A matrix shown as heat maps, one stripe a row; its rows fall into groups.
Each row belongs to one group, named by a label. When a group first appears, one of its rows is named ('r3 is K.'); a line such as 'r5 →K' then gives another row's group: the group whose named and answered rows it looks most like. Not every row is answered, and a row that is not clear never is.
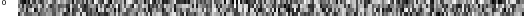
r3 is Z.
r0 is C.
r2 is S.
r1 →S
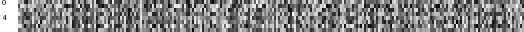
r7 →S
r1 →Z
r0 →C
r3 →C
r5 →S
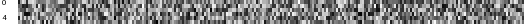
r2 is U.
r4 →Z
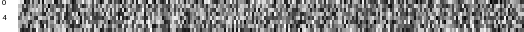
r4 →Z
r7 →C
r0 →C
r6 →C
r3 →U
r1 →S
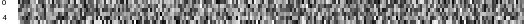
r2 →Z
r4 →S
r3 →U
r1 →S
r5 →C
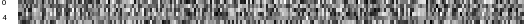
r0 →U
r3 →U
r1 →S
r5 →C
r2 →U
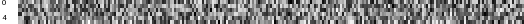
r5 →C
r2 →S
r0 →S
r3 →Z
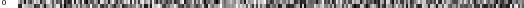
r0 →U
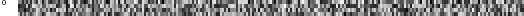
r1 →U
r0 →S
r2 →C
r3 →U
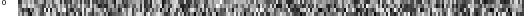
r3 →U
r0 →Z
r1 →Z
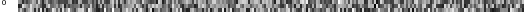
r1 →Z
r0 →S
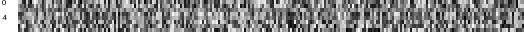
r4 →Z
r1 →U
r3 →Z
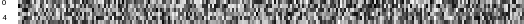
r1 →U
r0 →S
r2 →C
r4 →C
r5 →S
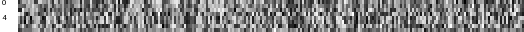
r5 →U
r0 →Z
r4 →U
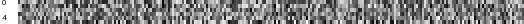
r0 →Z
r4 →C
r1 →S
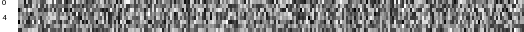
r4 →U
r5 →S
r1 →S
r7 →Z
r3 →U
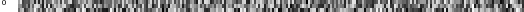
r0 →C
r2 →Z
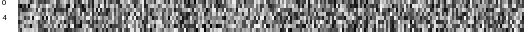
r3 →Z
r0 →U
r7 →Z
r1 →U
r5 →Z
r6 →U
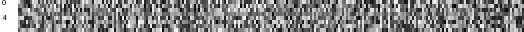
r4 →C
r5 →U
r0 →C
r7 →Z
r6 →C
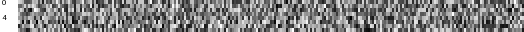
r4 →S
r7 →C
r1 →Z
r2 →U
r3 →C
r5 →S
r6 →Z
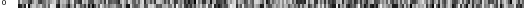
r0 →U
